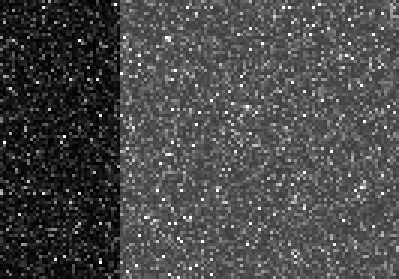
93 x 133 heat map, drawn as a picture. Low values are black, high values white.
Stripes: none. Seam: vertical, 30% of the way across, the right part higher. Average level on the scale: 30%.
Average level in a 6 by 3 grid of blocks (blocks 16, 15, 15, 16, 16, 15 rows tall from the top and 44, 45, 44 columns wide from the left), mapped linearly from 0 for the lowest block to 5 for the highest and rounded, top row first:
0 5 5 / 0 5 5 / 0 5 5 / 0 5 5 / 0 5 5 / 0 5 5
